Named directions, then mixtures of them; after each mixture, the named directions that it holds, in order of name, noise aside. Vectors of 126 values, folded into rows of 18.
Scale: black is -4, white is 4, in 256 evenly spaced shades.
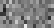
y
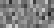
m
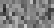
m, y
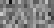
m, y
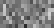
m, y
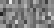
m, y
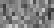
m, y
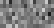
m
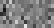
y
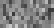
m, y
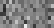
y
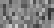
m, y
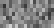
m, y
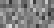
m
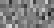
m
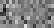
y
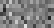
y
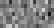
m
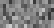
m, y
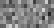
m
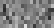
m, y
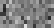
y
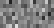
m
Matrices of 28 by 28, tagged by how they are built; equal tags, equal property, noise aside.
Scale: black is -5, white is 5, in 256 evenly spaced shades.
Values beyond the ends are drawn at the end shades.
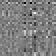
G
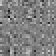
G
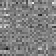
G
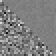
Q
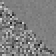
Q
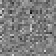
G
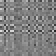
G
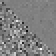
Q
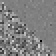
Q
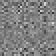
G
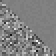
Q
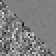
Q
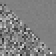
Q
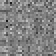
G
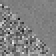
Q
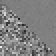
Q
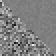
Q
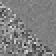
Q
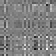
G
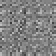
G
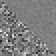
Q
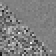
Q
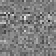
G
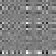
G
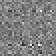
G
